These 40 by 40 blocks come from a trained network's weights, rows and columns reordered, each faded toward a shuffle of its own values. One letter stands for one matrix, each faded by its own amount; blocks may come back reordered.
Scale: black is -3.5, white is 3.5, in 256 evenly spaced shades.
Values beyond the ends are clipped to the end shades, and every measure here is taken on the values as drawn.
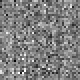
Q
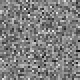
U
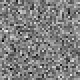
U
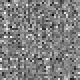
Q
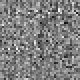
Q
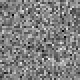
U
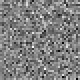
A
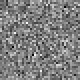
U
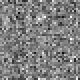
Q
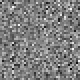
A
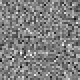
U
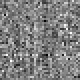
Q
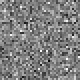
A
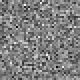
U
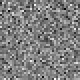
U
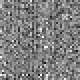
Q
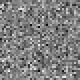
A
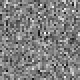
A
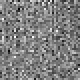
Q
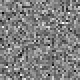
A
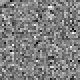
A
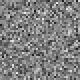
U
